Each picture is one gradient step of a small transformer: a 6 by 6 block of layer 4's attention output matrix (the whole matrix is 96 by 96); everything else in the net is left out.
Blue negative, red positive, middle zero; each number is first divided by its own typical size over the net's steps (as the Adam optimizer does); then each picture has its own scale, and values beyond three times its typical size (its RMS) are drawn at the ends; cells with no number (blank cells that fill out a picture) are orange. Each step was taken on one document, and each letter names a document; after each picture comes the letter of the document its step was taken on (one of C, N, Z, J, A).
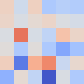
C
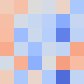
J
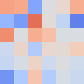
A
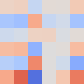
A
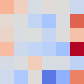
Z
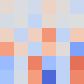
Z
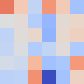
Z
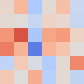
Z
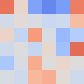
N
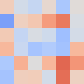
J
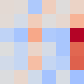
Z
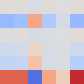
A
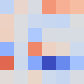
J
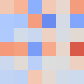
A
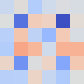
C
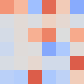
Z
